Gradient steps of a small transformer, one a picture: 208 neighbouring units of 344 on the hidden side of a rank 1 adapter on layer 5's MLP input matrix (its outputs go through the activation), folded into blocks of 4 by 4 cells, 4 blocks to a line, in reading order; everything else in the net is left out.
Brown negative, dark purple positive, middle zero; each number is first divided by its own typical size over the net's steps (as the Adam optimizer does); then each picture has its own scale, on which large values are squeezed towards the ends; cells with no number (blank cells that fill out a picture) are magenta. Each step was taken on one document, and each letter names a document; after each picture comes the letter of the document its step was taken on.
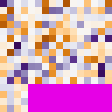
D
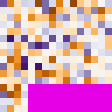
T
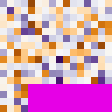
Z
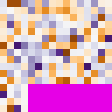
T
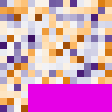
T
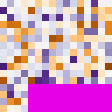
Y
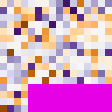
Y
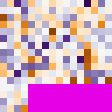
D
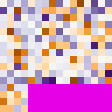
Y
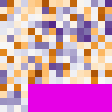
T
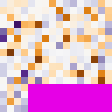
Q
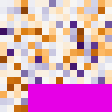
Q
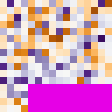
Y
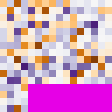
D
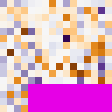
Q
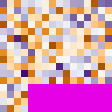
Y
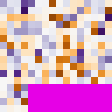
Z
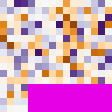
Z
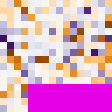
Q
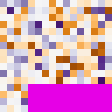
Z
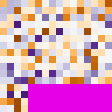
Y
